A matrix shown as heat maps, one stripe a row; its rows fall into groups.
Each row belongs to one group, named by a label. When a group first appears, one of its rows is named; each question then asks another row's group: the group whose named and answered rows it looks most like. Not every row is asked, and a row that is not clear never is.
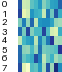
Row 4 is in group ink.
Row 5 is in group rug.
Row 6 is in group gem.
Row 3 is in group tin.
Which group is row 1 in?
rug
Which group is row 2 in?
ink
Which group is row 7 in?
rug
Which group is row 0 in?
rug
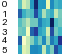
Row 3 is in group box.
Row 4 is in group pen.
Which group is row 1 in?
gem
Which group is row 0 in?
box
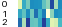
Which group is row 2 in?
tin
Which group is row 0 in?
box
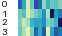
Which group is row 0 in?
gem
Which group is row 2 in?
pen
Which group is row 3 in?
pen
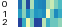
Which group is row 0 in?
tin
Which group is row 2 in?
gem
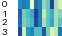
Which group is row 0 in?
gem
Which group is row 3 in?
tin
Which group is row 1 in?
gem
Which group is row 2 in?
gem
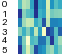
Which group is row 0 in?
box
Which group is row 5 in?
gem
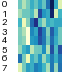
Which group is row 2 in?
box
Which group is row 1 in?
ink
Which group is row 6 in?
rug
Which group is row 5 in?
pen
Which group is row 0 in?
ink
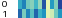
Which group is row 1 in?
tin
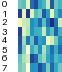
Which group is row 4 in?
tin
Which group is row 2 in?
ink
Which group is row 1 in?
tin
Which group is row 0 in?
box
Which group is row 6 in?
box
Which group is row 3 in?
rug
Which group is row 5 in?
rug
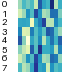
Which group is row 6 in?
box
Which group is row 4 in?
rug
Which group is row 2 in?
tin
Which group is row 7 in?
box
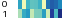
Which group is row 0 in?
rug
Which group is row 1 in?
pen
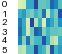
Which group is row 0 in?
box
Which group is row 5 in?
box
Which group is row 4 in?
tin
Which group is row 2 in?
rug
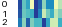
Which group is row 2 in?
tin
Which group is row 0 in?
gem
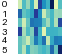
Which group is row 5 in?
pen
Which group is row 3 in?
gem
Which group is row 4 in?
pen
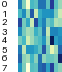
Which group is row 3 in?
pen
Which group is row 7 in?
ink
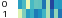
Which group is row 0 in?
pen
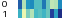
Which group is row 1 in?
pen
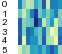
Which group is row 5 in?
ink
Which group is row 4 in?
tin
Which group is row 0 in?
pen
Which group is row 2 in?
gem
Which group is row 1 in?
box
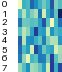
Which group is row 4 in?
tin
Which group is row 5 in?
gem
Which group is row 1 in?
rug
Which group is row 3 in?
box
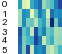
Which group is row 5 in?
tin
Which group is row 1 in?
pen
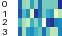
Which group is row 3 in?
tin
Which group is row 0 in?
rug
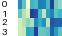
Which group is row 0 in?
ink
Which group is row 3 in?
box
